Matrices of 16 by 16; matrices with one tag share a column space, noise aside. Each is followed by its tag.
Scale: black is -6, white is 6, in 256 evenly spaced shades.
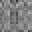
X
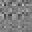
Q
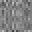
X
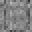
X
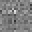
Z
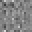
X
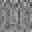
X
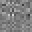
Q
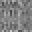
X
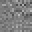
Q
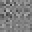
Q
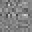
Q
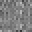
X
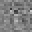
Z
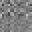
Q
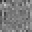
X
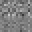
Q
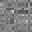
Z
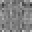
X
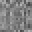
X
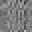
X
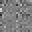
Q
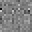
Z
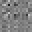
Q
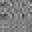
Q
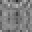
X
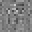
Z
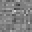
Z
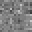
Z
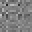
Q
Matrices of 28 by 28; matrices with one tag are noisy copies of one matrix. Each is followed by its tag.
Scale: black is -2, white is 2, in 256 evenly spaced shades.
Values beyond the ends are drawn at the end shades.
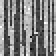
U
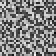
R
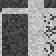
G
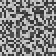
R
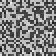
R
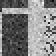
G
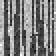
U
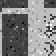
G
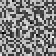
R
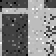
G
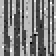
U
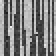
U
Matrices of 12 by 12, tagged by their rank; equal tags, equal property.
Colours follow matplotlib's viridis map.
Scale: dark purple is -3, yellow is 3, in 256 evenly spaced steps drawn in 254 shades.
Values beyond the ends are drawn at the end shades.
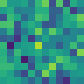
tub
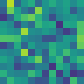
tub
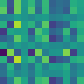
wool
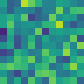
tub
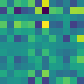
wool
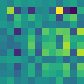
wool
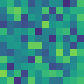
tub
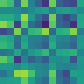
wool
